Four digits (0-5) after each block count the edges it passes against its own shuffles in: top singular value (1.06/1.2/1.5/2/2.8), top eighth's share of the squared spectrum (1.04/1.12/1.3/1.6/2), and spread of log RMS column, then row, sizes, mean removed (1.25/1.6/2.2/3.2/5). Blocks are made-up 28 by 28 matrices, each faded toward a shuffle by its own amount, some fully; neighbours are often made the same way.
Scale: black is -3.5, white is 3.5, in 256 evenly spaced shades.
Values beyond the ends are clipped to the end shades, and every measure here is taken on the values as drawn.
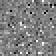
1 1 0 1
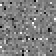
1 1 0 0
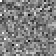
1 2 0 0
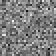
2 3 0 0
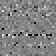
3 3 0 2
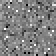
1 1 0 0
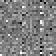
3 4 1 2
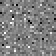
1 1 0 0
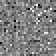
0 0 0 0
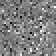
1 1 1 0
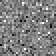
1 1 0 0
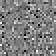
2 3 1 0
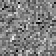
0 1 0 0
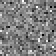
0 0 0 0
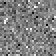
0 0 0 0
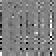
4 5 3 2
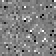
2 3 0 1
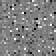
1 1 0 0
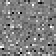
2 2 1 2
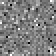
0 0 0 0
